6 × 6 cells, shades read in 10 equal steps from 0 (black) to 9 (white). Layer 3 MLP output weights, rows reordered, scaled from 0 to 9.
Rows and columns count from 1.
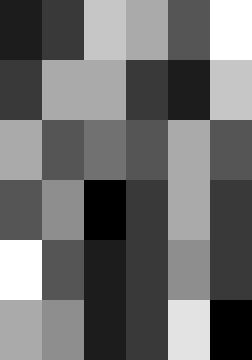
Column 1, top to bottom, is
1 2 6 3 9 6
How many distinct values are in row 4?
5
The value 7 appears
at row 1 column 3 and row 2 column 6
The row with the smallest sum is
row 4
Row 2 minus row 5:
-7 3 5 0 -4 5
